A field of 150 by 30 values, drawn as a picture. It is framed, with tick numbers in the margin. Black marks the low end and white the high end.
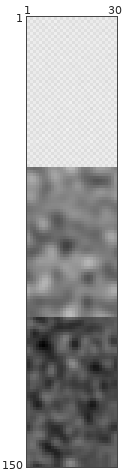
It is made of 3 by 1 panels. Panel 1,1: very high, checkered, faint in contrast. Panel 2,1: middling, blotchy. Panel 3,1: low, blotchy.
